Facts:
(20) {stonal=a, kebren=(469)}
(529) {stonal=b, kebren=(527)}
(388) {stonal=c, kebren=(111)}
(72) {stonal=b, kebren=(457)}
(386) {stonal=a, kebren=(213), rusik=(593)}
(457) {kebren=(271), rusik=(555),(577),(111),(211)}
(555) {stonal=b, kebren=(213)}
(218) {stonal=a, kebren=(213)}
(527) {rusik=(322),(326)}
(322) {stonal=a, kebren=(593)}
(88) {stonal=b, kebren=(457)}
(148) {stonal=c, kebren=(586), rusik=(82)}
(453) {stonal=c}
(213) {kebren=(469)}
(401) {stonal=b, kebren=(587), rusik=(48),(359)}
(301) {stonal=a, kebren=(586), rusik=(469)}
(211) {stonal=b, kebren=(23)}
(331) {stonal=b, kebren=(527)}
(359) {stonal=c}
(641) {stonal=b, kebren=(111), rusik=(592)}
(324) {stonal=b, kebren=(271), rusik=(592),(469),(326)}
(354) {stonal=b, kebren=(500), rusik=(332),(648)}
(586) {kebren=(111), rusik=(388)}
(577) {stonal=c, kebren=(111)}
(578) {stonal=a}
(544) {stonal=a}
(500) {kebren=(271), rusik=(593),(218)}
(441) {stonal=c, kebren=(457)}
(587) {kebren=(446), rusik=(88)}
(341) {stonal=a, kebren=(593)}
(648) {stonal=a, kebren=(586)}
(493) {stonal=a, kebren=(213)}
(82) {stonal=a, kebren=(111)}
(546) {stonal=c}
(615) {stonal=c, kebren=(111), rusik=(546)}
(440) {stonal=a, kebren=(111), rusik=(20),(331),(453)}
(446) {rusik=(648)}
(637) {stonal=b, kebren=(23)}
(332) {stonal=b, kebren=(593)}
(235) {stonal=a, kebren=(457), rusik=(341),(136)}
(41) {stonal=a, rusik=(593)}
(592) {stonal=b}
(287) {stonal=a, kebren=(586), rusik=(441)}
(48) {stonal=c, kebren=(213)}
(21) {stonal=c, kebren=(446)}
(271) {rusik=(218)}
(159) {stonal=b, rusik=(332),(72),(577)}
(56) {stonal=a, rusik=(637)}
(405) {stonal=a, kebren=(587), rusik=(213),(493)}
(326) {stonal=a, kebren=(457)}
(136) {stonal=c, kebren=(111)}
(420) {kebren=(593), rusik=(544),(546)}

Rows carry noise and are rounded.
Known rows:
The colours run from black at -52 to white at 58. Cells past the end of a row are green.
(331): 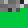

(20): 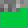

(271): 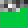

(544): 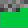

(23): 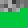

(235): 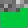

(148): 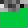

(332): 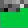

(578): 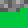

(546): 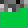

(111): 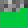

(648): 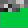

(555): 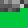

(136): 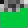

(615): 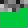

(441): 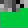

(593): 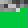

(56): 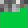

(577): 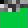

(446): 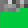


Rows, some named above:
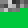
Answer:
(420)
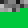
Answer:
(615)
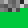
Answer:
(331)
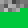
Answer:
(23)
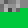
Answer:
(440)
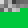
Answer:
(587)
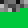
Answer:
(546)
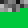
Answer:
(615)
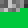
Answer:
(457)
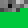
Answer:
(82)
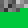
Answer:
(341)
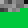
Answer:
(218)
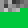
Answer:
(213)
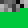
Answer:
(441)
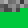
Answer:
(529)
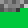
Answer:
(287)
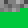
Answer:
(405)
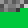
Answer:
(287)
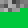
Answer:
(23)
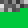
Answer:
(388)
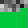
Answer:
(21)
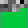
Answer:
(637)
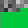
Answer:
(341)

